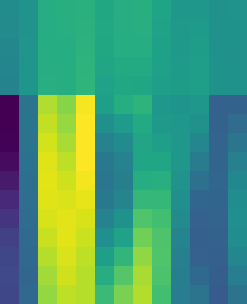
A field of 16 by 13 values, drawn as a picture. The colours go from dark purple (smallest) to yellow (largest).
A horizontal seam about 30% of the way down splits the table, and the top part is calmer. The top right is the calmest part. Streaks run downward. The values follow a bell shape.
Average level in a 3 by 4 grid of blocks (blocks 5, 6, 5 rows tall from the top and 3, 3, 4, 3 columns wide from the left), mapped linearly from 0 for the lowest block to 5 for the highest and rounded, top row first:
2 3 3 2
1 5 2 0
1 5 3 0
